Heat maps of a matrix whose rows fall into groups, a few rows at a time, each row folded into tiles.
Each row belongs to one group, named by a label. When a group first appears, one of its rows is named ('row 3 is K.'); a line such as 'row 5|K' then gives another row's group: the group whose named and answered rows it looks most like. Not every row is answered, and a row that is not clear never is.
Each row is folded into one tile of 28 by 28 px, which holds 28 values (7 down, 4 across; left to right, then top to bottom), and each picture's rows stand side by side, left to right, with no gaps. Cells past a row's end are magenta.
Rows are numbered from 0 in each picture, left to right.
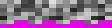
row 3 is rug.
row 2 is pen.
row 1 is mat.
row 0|pen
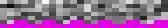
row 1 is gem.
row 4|gem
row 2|rug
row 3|rug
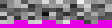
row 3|rug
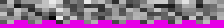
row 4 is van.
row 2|rug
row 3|rug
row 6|mat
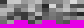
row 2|gem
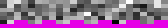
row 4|gem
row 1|mat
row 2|pen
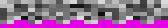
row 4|pen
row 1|rug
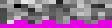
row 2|mat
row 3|rug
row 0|pen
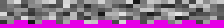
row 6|rug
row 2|gem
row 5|gem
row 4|rug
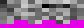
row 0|mat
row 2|rug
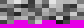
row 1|mat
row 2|rug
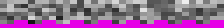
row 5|rug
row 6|gem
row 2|pen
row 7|pen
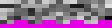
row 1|pen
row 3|mat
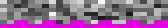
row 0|rug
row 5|van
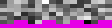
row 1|gem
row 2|van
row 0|gem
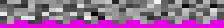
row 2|rug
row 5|gem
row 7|van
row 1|rug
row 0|van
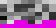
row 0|pen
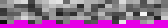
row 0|pen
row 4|gem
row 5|van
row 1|mat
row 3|rug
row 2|pen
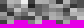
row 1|mat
